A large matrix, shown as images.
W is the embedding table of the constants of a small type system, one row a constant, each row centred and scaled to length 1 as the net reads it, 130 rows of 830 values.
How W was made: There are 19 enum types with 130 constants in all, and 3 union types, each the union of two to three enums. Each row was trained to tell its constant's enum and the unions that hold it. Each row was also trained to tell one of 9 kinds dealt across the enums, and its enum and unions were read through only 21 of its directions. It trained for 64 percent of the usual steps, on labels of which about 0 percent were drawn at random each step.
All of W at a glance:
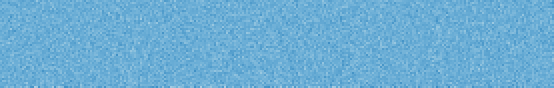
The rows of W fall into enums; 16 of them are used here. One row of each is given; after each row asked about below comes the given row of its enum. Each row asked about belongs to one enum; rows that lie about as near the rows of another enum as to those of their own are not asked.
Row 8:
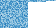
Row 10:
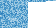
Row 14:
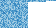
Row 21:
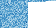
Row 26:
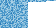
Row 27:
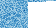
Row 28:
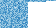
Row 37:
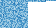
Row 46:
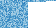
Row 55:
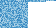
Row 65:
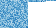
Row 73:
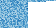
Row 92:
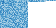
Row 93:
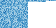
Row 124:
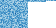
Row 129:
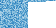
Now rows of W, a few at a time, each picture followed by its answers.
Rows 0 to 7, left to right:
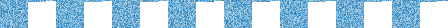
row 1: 93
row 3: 14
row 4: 73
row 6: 21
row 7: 37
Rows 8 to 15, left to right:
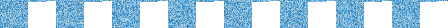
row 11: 124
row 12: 92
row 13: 124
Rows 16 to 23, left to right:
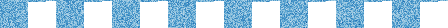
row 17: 37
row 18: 65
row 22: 73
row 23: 8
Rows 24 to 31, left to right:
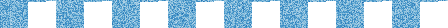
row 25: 26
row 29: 46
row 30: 124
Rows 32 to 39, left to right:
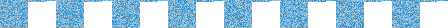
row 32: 28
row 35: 92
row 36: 10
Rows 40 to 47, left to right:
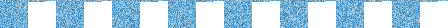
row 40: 92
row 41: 8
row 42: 46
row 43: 21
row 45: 37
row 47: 27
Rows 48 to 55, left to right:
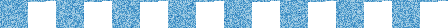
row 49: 46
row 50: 26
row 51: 26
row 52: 10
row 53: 55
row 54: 10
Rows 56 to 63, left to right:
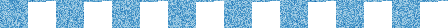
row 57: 92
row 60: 65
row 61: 55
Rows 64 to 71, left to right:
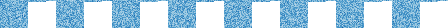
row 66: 93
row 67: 46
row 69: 10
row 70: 93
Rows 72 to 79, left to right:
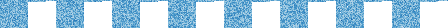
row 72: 21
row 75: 55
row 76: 37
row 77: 124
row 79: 124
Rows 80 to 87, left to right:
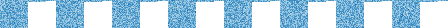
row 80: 26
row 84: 55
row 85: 37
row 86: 65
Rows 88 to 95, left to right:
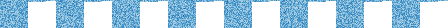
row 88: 46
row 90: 65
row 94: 124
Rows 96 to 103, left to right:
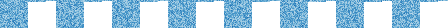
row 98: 10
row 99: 14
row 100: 92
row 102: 55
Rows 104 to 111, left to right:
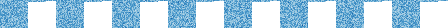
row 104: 65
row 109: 28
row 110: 28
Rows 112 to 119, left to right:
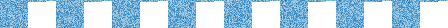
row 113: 28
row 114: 8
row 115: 46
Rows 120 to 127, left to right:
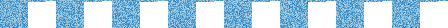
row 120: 93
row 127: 37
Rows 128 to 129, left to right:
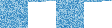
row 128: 93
